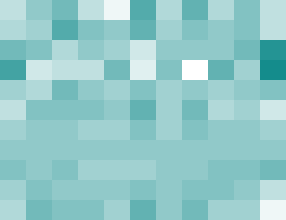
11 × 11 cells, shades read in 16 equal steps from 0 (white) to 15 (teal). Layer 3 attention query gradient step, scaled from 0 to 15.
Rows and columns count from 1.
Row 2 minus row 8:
-2 -1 4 1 0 3 -1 1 0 1 -3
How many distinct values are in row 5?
5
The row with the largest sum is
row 3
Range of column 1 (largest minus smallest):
8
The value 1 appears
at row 1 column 5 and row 11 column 11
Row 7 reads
6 7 7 6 6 8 6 8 7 7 6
